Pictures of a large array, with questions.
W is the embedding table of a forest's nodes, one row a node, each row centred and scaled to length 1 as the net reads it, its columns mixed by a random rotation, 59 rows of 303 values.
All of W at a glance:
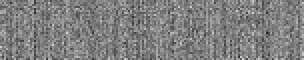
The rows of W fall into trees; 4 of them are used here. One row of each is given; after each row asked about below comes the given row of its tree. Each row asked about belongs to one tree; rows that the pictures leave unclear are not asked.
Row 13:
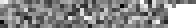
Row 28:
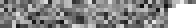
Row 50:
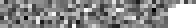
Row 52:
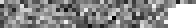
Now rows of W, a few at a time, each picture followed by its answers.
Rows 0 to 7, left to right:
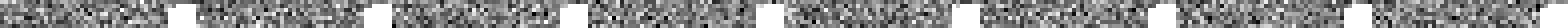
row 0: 13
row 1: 50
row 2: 13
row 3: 50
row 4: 13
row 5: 50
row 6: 28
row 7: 28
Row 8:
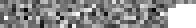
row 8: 50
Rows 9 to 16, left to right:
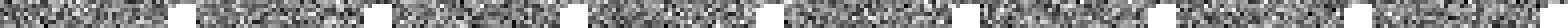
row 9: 50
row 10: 13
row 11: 52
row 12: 13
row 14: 52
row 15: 28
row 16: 28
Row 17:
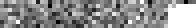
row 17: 13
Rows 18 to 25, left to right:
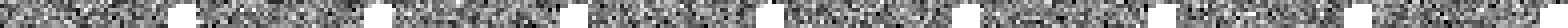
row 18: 52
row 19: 28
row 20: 28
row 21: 50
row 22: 50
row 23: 28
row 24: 50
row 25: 13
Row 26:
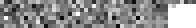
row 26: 50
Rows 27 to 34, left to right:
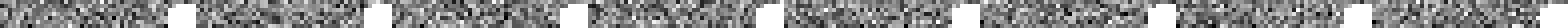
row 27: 52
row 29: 52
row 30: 52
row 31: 13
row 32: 13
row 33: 13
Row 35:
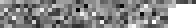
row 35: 13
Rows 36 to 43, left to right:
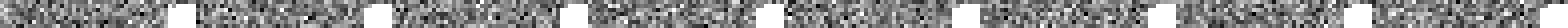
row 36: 13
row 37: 52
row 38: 28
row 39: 50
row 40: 50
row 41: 50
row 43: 52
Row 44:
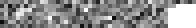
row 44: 52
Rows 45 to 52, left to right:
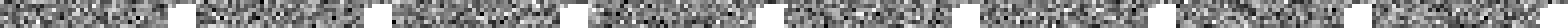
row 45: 50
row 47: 13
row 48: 13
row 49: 50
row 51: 52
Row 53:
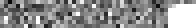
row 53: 50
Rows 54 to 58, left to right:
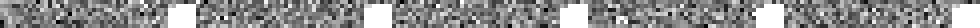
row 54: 13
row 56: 50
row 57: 50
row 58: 13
